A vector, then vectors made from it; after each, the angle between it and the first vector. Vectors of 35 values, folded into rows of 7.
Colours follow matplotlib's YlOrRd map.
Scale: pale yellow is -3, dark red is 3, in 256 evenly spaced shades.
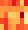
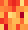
nearly parallel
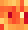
nearly opposite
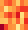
partly opposed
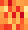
partly aligned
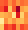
orthogonal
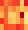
nearly parallel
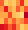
partly opposed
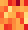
partly aligned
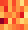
partly aligned
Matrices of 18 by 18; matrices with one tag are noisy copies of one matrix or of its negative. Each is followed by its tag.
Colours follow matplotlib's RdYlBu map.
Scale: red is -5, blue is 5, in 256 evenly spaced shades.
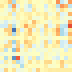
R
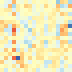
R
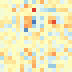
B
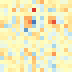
B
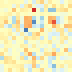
B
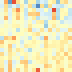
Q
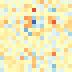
B
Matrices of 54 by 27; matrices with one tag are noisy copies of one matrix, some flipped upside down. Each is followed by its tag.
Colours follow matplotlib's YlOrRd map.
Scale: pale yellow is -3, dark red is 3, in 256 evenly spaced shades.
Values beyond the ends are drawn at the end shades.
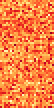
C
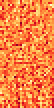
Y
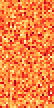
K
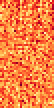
Y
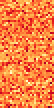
C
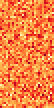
K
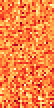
Y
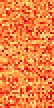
C
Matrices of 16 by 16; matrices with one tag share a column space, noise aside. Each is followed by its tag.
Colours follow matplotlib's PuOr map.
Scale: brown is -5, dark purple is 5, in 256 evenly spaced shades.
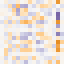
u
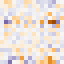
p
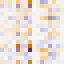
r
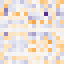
u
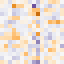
u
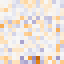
p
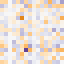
r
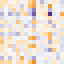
u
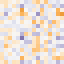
u
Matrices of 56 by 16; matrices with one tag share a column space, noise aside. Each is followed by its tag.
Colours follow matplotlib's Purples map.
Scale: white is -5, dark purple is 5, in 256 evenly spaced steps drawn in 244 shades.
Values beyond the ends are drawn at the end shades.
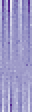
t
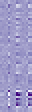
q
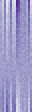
t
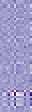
q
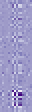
q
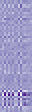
q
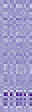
q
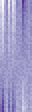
t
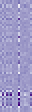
q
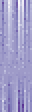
t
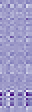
q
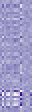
q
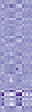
q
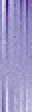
t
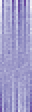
t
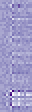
q
